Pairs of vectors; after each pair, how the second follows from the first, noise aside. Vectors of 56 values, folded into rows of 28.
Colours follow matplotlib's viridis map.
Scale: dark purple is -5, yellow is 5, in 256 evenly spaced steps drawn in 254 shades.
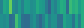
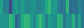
negated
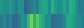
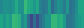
negated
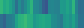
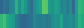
negated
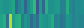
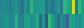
reversed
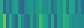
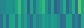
reversed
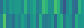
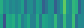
negated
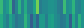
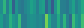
reversed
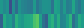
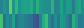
negated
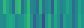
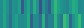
reversed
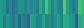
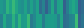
negated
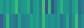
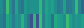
reversed
